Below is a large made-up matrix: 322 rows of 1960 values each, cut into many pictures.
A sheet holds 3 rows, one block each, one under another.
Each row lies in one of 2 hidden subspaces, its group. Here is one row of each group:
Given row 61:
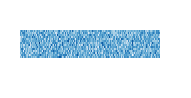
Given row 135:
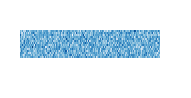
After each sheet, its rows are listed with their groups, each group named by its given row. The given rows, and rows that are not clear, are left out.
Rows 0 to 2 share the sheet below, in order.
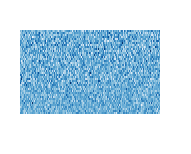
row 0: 61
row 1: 135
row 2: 135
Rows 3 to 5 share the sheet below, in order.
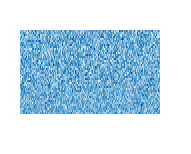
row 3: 61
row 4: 135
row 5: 135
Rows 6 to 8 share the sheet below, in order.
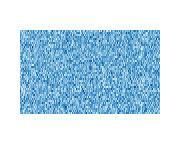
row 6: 135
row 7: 61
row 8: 135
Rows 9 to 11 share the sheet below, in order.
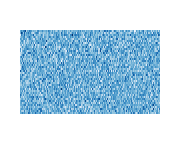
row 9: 135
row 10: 61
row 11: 61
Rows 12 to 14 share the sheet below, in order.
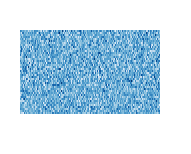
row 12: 135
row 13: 61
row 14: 61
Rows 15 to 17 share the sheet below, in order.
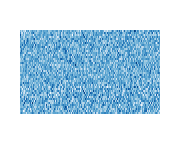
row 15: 135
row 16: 61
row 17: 135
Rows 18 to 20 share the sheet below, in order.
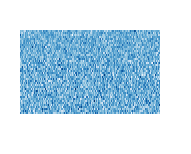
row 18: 135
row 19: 61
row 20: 61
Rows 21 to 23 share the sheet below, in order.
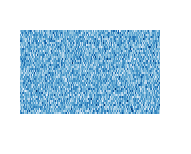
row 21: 61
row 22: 135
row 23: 61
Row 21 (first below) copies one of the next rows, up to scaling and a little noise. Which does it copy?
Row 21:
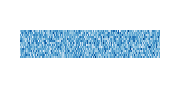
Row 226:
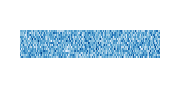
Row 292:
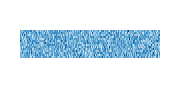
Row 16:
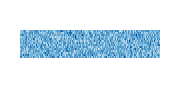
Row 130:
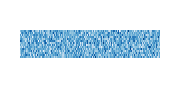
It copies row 130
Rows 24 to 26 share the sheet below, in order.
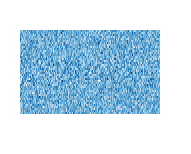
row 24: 61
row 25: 135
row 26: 61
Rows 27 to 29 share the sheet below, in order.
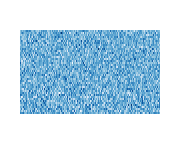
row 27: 61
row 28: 135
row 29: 61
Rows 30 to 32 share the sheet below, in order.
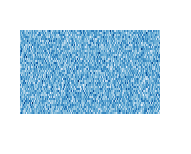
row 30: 135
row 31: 61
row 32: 135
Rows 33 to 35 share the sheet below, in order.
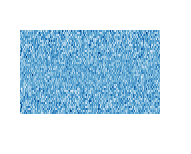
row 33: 135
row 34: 135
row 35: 135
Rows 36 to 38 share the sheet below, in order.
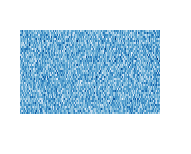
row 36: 61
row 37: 61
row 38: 61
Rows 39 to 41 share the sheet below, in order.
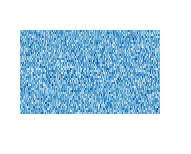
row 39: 61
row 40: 61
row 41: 135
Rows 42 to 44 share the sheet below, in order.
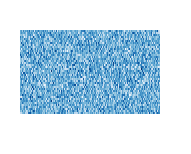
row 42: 61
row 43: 61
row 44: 61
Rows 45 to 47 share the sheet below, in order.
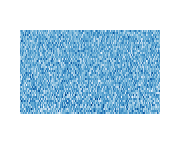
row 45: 61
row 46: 135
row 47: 61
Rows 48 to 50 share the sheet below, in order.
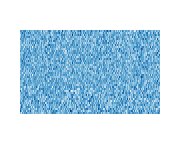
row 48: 135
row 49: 135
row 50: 135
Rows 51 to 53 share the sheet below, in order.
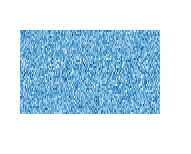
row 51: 135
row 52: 135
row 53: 61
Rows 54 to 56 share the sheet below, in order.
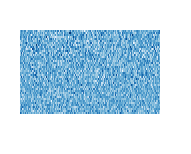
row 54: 61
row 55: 61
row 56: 61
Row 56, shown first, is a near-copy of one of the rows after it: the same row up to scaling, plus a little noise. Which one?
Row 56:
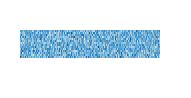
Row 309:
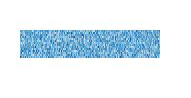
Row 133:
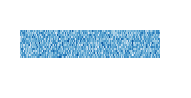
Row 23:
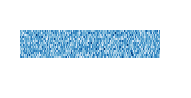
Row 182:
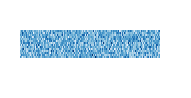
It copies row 309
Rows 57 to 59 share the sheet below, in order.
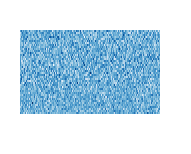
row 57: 135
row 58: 135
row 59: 135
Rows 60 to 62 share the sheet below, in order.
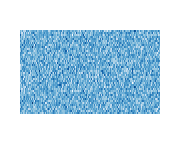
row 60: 135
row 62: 135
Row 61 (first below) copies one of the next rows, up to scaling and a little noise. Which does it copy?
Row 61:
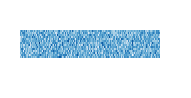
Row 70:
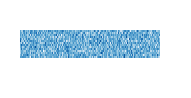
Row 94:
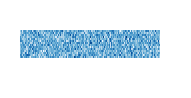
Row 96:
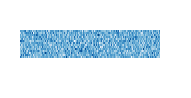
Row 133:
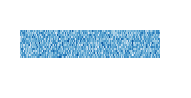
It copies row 133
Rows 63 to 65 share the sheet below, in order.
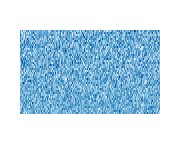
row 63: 135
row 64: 135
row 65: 135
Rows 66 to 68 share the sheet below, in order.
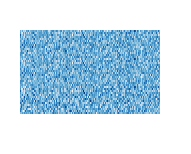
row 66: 135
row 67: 135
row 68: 135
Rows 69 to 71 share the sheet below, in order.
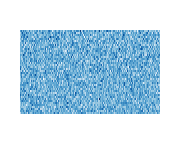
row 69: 135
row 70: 61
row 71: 61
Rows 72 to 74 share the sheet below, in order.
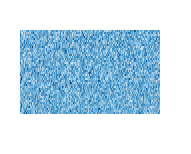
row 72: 135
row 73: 135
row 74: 135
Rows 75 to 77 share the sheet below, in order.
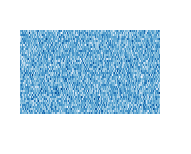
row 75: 61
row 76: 135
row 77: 61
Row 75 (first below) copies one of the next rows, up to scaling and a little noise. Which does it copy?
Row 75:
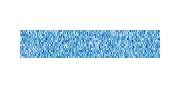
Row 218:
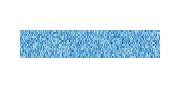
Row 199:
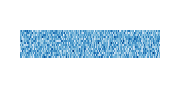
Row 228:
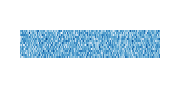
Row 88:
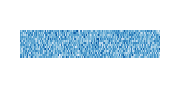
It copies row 228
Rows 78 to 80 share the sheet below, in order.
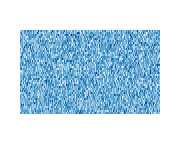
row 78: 135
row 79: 61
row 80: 61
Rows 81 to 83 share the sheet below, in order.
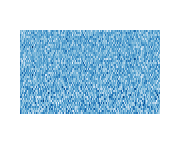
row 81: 135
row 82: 135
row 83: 61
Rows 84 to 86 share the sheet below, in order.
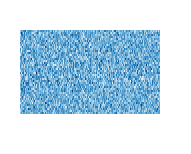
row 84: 135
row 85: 61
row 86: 135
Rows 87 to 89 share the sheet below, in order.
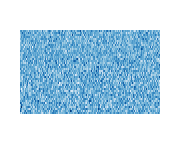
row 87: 135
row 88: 61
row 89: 135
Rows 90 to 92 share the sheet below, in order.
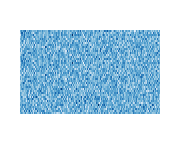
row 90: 135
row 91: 135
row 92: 61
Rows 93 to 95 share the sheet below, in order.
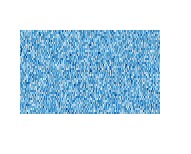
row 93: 135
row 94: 61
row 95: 61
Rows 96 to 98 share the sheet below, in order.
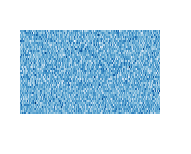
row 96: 61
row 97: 61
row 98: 61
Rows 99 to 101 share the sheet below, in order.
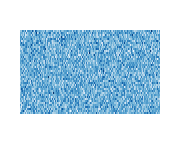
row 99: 61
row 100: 61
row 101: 135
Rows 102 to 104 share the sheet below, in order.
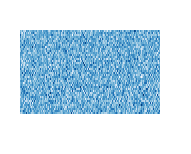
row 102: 135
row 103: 135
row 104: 135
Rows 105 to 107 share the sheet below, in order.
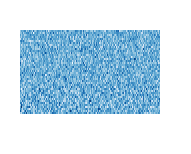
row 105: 61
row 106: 135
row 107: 135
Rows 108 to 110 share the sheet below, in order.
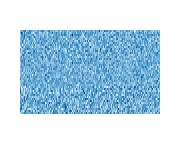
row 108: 135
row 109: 135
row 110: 135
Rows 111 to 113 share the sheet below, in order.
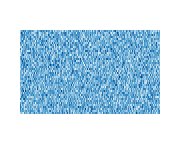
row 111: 135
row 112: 135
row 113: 61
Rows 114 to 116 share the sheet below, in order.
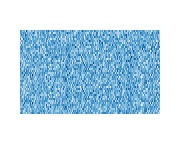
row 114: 61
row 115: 135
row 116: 135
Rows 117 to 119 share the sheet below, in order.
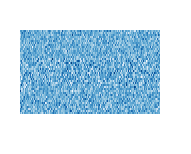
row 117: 135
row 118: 135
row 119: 135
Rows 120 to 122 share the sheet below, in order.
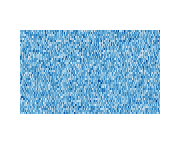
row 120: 61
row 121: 135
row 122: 61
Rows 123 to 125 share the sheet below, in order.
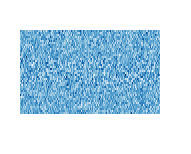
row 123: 135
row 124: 61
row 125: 61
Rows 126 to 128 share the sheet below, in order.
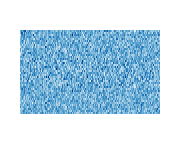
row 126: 135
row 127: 61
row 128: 135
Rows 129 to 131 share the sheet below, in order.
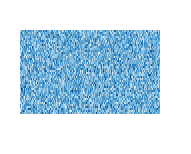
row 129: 135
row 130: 61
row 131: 135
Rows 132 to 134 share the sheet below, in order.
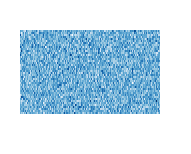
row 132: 135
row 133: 61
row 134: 61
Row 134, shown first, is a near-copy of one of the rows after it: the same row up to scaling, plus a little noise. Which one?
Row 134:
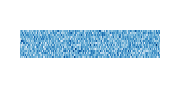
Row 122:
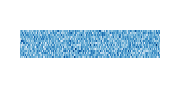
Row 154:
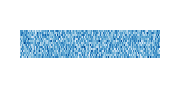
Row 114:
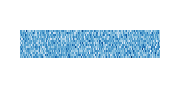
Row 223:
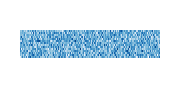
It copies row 122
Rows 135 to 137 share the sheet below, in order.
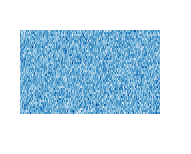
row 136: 135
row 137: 61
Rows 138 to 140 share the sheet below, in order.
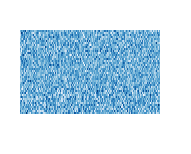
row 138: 135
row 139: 135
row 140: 61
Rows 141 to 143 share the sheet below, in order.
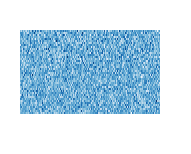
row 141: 61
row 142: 135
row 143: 61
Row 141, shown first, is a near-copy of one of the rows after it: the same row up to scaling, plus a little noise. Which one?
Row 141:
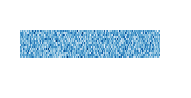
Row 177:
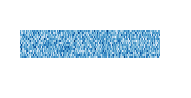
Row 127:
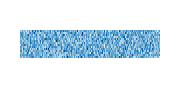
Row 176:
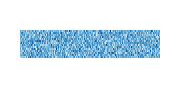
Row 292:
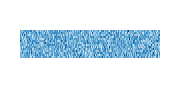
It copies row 127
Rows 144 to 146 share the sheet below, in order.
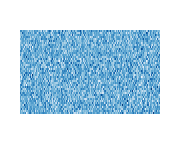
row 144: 135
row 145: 135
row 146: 61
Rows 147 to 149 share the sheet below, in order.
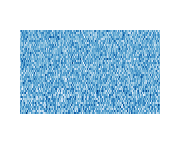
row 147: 135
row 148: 135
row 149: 61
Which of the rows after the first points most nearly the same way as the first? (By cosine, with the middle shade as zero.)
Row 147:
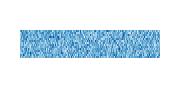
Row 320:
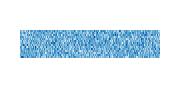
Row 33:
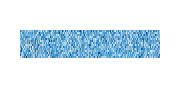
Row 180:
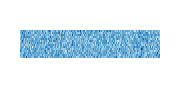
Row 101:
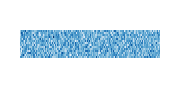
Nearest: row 101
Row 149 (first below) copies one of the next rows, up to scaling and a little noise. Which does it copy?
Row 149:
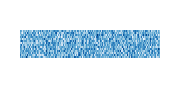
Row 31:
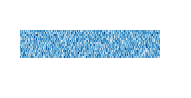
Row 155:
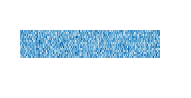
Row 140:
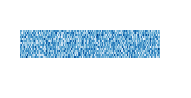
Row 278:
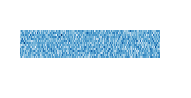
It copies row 140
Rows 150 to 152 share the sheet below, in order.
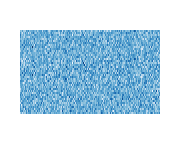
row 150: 135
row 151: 135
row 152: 61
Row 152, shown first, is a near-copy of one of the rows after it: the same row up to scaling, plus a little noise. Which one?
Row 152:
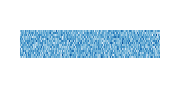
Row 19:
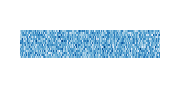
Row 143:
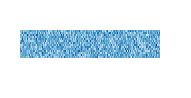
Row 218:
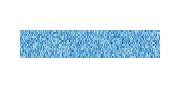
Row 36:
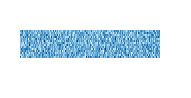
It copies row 218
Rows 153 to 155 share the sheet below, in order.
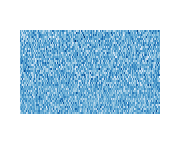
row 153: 135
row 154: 61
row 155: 61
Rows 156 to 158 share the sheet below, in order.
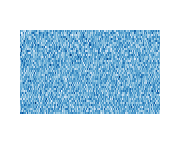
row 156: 135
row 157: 135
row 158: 61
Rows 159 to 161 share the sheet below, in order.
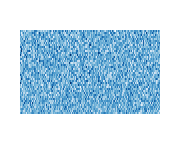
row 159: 135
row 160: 135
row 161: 135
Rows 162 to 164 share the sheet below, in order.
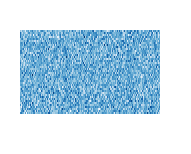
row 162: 135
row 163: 135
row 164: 135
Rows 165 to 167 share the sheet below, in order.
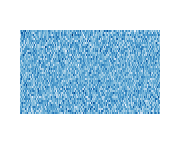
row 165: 135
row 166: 135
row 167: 61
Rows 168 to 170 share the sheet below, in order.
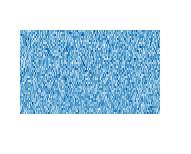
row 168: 61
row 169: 135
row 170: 135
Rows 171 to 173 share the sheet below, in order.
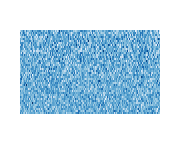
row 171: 61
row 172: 135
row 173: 135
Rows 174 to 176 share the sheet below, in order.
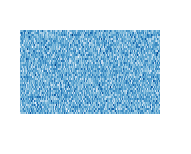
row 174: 135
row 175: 61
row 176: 61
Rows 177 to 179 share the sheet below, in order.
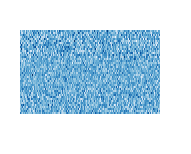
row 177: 61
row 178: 135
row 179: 61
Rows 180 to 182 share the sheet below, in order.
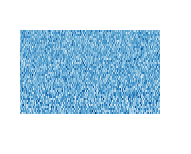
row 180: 135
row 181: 135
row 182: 61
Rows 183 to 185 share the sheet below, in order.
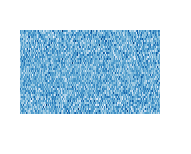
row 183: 135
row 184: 135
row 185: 61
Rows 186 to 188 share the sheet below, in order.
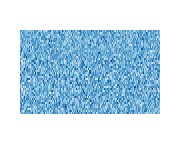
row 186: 135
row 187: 135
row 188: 135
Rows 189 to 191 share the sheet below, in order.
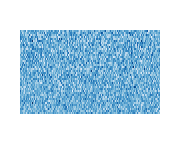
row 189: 61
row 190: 61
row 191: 135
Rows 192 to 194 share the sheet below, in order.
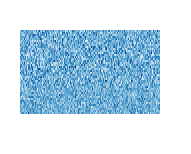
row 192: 61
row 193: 61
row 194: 61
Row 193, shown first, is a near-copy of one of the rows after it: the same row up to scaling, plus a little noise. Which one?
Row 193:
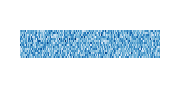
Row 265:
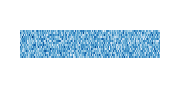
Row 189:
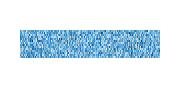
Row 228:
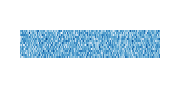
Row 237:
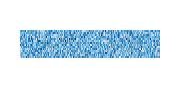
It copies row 237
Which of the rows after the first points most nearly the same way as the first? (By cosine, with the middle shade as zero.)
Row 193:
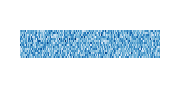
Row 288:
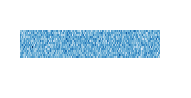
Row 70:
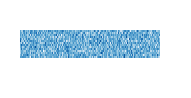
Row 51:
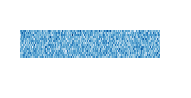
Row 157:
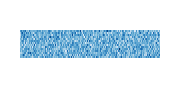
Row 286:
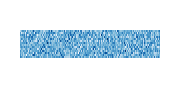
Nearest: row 286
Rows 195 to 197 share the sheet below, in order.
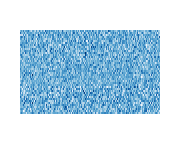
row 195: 61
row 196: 135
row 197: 135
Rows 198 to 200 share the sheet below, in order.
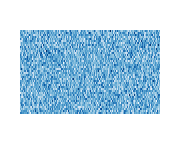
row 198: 61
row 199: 61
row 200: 61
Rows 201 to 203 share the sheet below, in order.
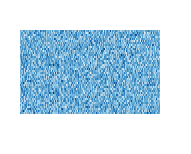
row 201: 61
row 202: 135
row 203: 135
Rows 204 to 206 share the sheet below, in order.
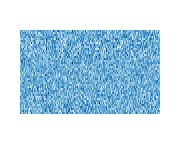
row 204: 61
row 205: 135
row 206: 61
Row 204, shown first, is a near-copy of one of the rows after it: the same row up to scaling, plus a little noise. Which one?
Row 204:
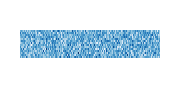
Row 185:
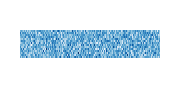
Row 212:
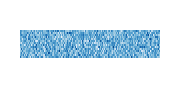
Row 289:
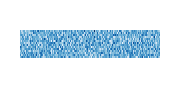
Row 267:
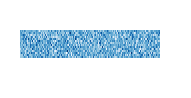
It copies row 185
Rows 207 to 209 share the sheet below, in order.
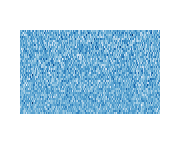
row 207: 61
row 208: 135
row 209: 135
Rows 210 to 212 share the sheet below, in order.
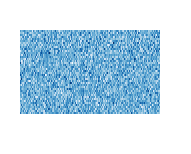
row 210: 61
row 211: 135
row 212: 61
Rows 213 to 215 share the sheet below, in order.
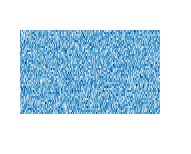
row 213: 135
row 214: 61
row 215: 135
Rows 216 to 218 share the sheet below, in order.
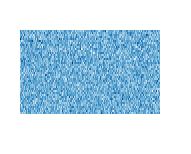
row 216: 61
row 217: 135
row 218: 61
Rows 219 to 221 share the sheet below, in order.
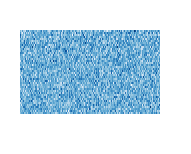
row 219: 135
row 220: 61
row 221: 61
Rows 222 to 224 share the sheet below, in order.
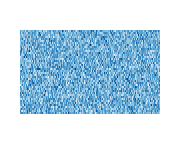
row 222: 135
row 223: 61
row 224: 61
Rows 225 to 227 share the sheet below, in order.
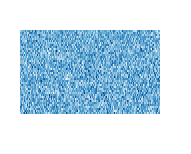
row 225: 61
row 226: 61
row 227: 135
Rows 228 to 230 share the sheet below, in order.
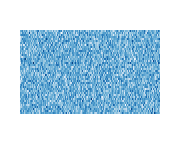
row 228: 61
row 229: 135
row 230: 61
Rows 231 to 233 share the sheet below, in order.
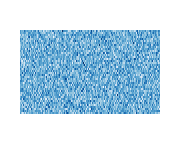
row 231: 135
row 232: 135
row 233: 61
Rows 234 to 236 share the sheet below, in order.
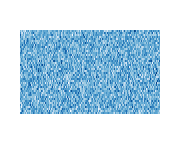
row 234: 135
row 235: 61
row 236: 135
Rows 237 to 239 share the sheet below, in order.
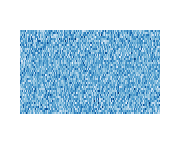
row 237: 61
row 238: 135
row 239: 61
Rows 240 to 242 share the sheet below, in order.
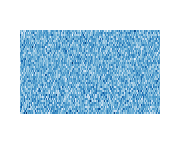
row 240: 135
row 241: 135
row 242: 135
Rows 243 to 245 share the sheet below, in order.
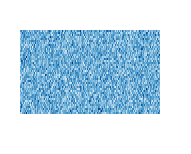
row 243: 135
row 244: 135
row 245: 135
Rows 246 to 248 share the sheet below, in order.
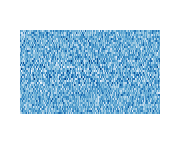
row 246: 135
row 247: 61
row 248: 61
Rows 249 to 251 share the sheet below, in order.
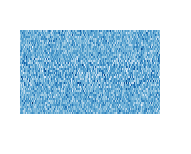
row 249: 135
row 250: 61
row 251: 135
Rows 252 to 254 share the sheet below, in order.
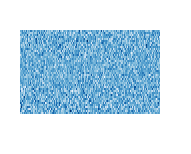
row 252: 61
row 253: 61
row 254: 135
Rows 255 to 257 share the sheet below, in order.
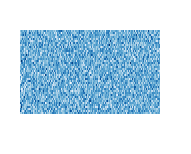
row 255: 61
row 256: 135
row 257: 135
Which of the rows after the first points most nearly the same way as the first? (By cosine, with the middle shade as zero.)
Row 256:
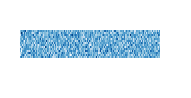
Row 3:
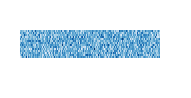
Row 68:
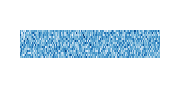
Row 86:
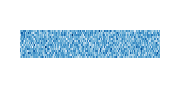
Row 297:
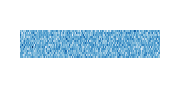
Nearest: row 86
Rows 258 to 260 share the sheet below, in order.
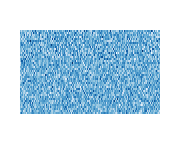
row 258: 61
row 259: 135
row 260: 135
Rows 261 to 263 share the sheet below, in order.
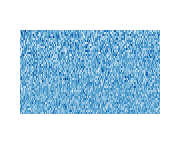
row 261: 135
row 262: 61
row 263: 135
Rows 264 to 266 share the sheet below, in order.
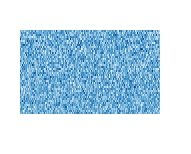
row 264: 61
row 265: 61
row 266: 135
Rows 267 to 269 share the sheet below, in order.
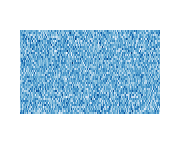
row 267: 61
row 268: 135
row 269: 61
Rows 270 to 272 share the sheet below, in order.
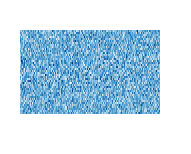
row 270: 135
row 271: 135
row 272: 135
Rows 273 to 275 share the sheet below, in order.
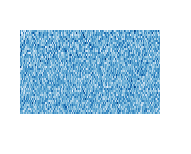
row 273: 135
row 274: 61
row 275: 135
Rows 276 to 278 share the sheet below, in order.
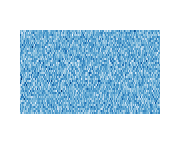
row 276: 135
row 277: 135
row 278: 61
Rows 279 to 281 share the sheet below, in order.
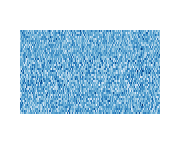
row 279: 135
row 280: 61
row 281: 61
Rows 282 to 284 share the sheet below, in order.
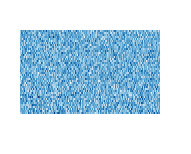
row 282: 135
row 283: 135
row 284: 61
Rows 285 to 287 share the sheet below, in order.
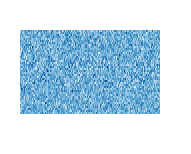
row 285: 135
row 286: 61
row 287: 135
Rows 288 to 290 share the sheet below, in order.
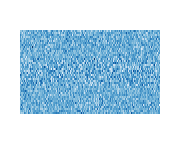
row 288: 135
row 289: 61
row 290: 61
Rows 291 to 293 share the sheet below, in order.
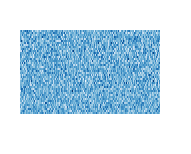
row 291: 61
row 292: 61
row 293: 135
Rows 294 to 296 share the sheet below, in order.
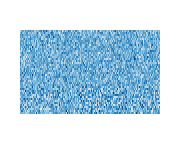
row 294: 135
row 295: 135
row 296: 61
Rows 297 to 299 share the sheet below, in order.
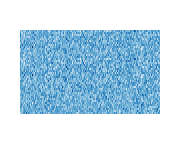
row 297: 135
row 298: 135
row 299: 135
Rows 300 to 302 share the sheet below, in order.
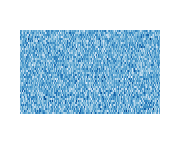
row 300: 61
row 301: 61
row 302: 61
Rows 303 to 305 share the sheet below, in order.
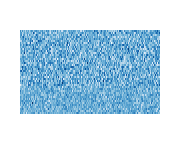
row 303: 61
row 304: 61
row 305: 135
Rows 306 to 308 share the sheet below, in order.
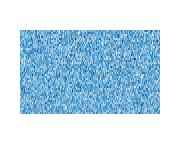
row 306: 61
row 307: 135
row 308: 135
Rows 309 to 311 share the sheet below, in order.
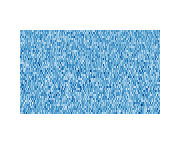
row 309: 61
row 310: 61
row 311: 135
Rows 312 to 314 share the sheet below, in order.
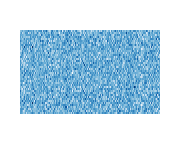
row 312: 135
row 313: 135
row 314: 135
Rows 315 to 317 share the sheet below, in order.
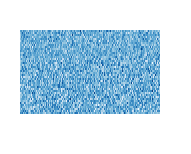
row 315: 135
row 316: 61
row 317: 61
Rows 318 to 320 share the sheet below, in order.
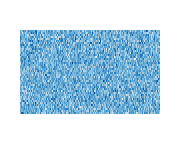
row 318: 61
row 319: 135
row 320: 61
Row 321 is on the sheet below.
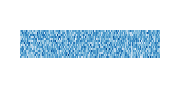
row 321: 61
